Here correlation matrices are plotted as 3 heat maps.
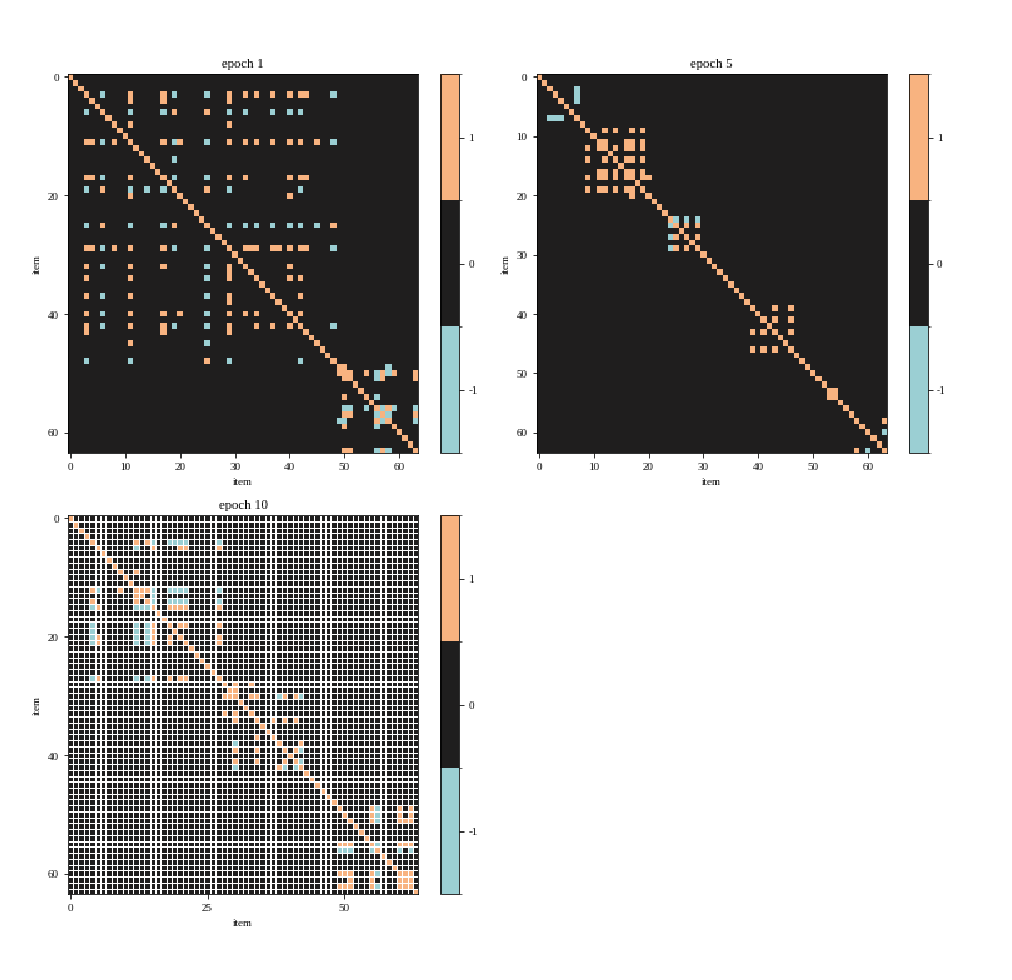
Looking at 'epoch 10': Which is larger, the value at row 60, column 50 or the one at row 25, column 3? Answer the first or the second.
the first
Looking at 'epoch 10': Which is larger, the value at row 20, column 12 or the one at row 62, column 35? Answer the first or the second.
the second
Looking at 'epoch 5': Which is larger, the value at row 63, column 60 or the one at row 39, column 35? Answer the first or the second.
the second
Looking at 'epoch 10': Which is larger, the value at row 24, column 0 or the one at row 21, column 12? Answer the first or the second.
the first
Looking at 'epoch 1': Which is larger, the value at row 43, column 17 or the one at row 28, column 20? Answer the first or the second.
the first
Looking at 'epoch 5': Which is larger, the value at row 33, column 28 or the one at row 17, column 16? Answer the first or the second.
the second
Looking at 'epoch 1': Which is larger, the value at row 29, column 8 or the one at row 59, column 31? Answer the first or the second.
the first
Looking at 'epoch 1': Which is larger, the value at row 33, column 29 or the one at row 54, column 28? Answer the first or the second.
the first
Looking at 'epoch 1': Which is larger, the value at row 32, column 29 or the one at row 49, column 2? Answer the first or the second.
the first
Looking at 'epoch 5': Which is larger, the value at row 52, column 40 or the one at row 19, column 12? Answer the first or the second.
the second
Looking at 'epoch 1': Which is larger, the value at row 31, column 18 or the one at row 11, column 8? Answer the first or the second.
the second
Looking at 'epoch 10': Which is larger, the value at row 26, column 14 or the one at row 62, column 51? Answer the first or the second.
the second
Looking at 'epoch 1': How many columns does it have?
64
